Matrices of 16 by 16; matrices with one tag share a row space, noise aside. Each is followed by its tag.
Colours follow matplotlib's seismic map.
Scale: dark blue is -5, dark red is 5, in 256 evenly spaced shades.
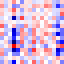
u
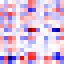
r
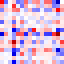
u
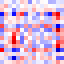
u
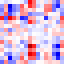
r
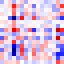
u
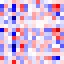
u
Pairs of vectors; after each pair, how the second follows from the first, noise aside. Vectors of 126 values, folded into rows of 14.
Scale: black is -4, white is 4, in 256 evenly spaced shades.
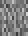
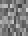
shuffled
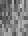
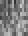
copied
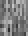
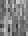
copied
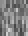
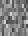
shuffled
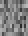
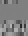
partly zeroed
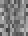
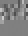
partly zeroed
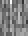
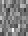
shuffled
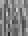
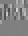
partly zeroed
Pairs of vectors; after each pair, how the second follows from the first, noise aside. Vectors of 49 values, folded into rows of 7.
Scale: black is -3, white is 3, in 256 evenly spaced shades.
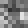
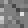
partly zeroed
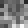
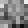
negated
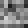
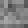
shrunk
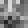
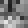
negated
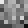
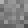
shrunk
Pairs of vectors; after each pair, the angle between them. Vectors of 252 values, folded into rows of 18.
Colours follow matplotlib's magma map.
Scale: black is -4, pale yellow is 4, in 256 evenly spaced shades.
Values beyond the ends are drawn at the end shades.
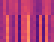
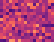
orthogonal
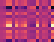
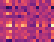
nearly parallel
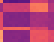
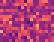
orthogonal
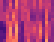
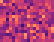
orthogonal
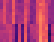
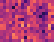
partly opposed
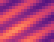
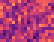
partly opposed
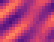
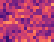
partly opposed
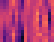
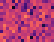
orthogonal
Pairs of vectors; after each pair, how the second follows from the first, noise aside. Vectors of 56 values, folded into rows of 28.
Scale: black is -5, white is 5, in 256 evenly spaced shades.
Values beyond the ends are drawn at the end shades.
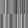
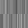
shrunk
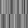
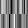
scaled up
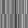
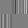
partly zeroed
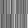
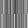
sign-scrambled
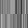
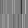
partly zeroed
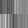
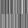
shuffled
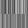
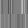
partly zeroed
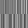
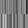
sign-scrambled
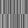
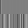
partly zeroed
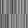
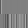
partly zeroed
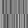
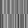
negated
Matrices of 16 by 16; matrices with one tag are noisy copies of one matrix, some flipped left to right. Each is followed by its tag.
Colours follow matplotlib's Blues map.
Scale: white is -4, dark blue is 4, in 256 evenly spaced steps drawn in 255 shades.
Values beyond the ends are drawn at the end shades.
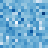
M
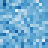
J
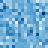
M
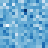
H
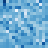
J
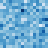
H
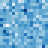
H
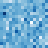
M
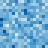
H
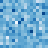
M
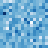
M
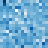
J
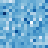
M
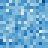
J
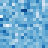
H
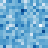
H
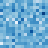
M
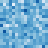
H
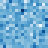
H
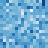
J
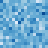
M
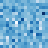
M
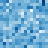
J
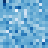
J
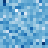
J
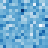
H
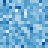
J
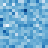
H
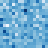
H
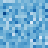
M
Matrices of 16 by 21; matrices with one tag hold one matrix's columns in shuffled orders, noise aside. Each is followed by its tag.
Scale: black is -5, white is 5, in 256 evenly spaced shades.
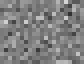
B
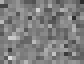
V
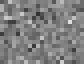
B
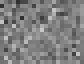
V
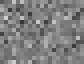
B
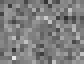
V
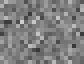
B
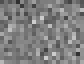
V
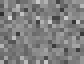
B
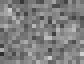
V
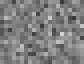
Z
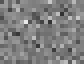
B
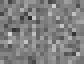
Z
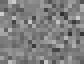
B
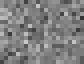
Z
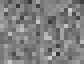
V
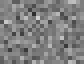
B
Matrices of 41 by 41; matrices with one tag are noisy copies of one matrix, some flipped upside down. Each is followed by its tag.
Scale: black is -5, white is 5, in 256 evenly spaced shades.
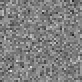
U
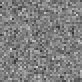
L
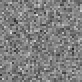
L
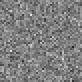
U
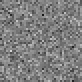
U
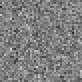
L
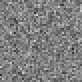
L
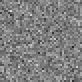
U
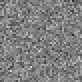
U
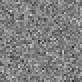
U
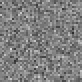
L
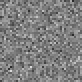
U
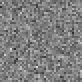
L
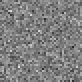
U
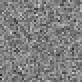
L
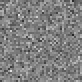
U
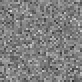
U
